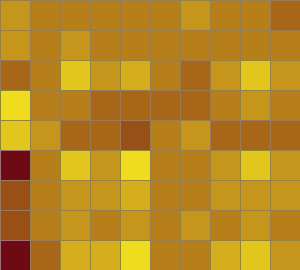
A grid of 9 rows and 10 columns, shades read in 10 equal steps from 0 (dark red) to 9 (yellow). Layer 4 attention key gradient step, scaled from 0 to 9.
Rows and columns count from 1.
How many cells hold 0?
2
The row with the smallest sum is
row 5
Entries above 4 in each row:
9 10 8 6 4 9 9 9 8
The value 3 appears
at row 5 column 5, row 7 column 1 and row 8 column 1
